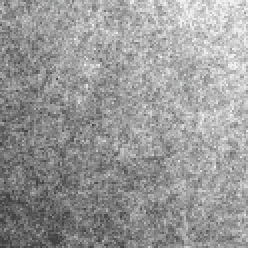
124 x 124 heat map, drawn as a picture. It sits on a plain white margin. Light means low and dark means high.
The bottom left is the ninth with the highest average. Values rise toward the bottom left. The histogram is bell-shaped. The top right is the ninth with the lowest average. The halves do not mirror each other. No regular stripes run through it.
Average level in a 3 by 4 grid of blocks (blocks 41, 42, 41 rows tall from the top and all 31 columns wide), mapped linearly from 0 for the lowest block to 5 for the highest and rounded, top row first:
3210 / 4321 / 5432
